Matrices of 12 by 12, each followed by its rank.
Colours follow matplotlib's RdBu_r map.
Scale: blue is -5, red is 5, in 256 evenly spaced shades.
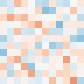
full rank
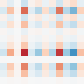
one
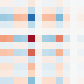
one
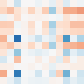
two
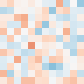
full rank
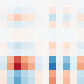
one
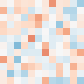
full rank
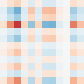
one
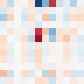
two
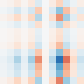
one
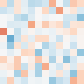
full rank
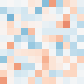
full rank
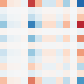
one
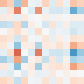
two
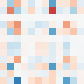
two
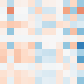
two
